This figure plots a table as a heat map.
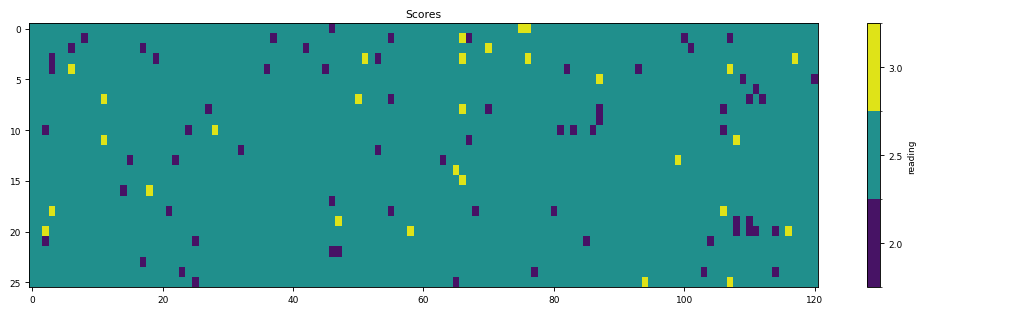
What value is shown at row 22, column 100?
2.5
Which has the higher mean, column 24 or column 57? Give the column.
57
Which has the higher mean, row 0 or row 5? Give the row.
0
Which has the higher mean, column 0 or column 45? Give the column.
0
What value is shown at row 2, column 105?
2.5
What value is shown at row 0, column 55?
2.5
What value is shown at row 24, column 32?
2.5
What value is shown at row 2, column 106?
2.5
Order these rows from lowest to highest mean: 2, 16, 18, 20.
2, 18, 20, 16
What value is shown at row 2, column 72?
2.5
